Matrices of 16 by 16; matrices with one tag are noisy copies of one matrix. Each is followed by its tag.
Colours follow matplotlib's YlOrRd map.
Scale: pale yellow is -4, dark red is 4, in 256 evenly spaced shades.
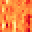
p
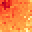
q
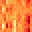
p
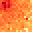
q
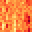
p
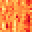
p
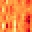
p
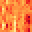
p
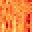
p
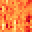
p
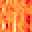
p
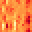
p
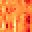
p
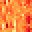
p
